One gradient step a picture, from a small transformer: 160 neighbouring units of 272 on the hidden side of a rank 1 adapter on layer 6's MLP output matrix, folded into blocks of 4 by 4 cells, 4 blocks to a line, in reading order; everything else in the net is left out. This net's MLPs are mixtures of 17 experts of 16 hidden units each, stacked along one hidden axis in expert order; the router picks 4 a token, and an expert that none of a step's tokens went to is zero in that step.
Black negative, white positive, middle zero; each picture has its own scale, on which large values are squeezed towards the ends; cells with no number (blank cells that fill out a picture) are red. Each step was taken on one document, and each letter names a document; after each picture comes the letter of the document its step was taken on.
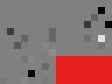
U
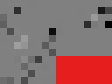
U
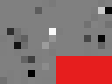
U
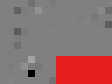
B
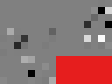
U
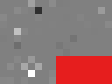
B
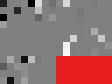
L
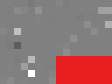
B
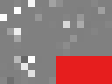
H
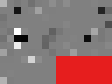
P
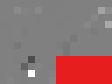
B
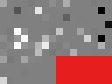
P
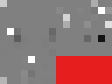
U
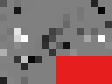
P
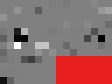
P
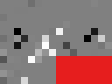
P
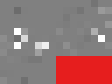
P
